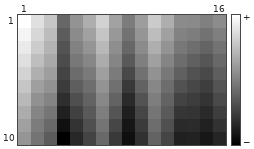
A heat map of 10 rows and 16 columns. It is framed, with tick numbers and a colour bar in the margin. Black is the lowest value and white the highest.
No lone cell stands out from its neighbours. The grain runs up and down. The top left is the ninth with the highest average. The halves do not mirror each other. There is an overall slope up to the top left.
